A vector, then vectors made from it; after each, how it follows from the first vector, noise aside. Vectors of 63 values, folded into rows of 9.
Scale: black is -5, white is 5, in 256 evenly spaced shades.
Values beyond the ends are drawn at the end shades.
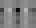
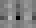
reversed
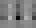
reversed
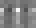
negated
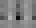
reversed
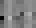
wrapped around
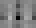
reversed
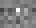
sign-scrambled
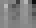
wrapped around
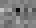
sign-scrambled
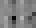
wrapped around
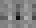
reversed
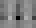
reversed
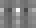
negated
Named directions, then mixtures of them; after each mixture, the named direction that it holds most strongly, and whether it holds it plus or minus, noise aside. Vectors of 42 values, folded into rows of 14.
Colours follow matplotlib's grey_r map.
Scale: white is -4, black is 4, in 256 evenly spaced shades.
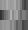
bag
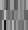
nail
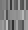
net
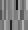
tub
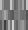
nail, plus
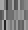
nail, plus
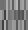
net, minus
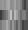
bag, plus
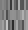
net, plus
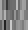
tub, minus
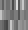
tub, minus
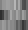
bag, plus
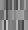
net, plus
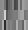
nail, plus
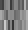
nail, minus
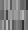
net, plus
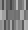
tub, minus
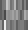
nail, minus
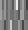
tub, minus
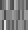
nail, minus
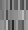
net, plus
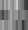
bag, plus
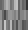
nail, minus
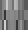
nail, minus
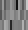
tub, plus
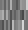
net, minus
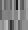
tub, plus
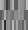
nail, plus
